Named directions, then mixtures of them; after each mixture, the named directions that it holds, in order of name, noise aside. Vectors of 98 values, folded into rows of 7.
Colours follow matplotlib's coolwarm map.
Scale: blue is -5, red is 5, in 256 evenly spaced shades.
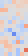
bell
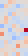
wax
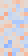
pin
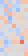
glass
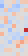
glass, wax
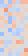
bell, glass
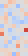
pin, wax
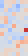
glass, wax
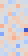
wax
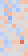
glass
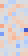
wax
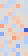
wax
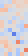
bell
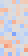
bell, pin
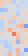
bell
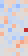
glass, wax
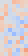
bell, pin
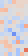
bell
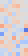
bell, wax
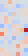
bell, wax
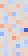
wax
